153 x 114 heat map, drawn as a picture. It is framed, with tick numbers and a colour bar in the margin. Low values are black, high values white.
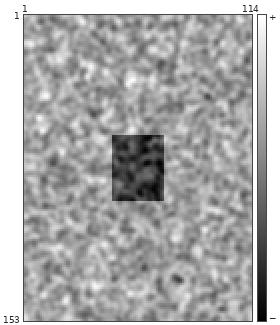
Odd patch: lower, in the centre. Slope: none. Histogram: skewed, a long tail of low values. Grain: blotchy. Stripes: none. Ninth with the lowest average: centre.
